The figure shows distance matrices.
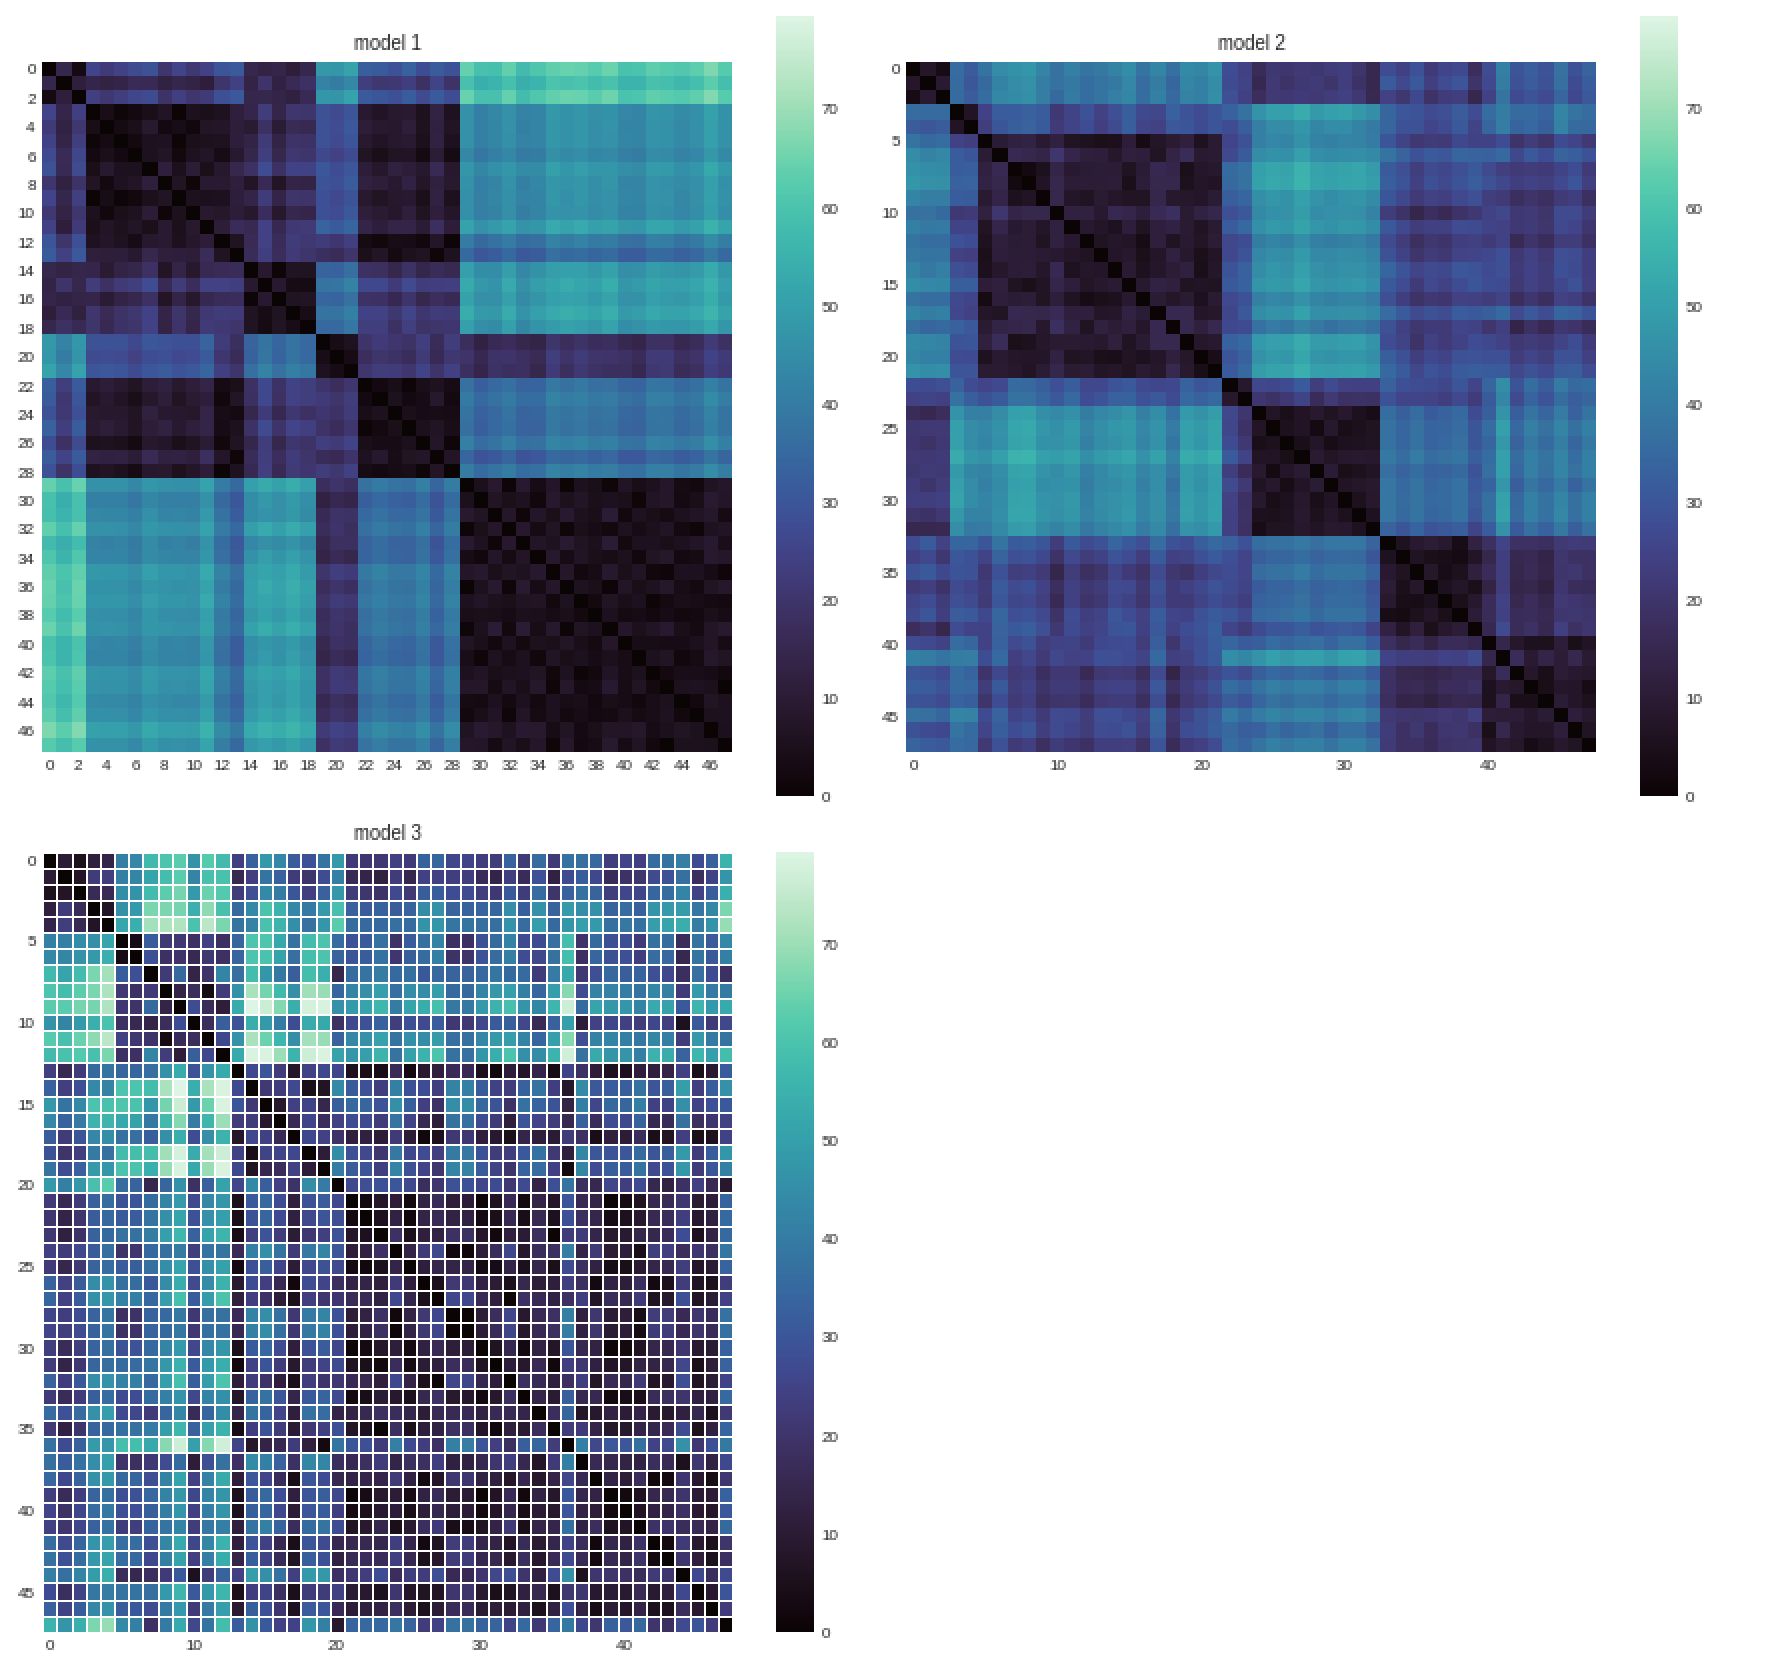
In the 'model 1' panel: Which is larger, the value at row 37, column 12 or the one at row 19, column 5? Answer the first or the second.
the first
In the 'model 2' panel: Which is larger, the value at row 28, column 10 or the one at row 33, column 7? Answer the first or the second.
the first
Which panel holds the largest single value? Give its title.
model 3
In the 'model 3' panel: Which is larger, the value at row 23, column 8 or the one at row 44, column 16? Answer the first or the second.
the first
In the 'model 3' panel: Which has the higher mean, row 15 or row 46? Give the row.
15
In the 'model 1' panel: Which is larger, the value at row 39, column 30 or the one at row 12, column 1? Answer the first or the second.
the second
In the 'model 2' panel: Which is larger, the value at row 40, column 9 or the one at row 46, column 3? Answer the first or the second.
the second
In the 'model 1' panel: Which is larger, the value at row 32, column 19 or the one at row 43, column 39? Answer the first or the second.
the first
